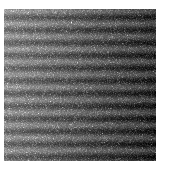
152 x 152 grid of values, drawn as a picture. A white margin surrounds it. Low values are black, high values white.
Horizontal stripes repeat 12 times down the table. The values follow a bell shape. Values rise toward the left. The halves do not mirror each other.
